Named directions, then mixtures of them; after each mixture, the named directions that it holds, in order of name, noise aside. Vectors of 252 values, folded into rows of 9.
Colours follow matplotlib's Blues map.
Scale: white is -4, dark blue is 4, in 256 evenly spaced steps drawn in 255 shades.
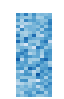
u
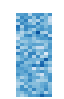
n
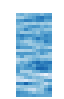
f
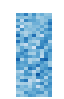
u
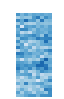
f, n, u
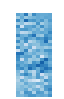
f, n, u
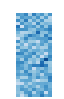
n, u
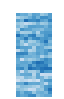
f, u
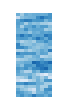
f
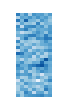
f, n, u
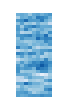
f, n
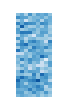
f, n, u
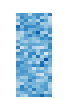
n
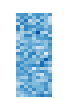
n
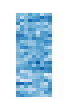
f, n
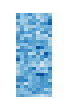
f, n, u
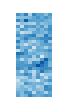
f, n, u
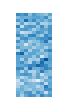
f, n, u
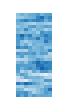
f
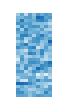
f, u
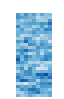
f, u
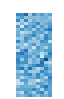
n, u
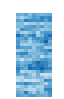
f, u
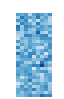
n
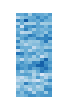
f, n, u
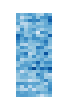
f, n, u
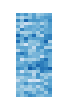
f, u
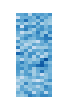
f, n, u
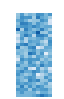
n, u
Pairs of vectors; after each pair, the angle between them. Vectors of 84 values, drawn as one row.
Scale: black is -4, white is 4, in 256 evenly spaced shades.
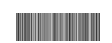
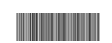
nearly opposite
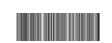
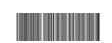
nearly parallel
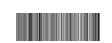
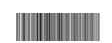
orthogonal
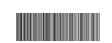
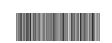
partly aligned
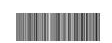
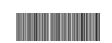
nearly parallel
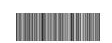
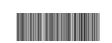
nearly opposite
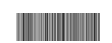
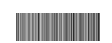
orthogonal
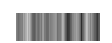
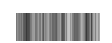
nearly opposite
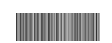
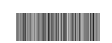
partly aligned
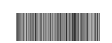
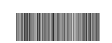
partly opposed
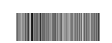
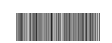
partly opposed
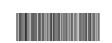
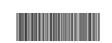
nearly parallel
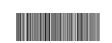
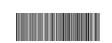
orthogonal
